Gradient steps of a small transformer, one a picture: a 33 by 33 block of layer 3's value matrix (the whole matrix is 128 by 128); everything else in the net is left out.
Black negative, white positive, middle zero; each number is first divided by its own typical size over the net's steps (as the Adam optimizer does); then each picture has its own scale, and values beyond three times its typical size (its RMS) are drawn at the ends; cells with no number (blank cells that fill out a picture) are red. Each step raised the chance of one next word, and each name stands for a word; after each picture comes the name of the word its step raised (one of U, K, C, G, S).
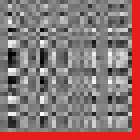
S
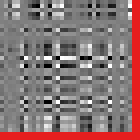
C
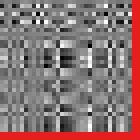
S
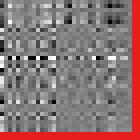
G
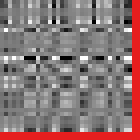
G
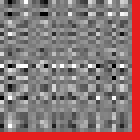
C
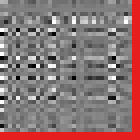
C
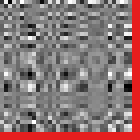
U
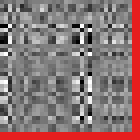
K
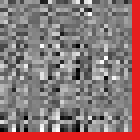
U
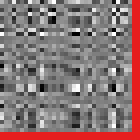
U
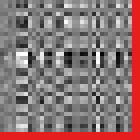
S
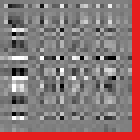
G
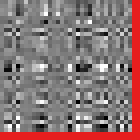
C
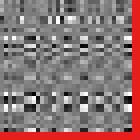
K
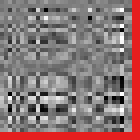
K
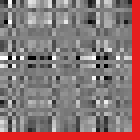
G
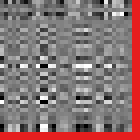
C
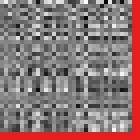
U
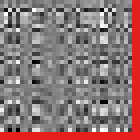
K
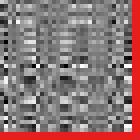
S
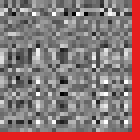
S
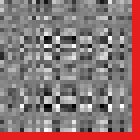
K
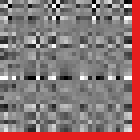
U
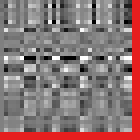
G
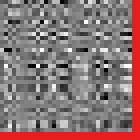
C
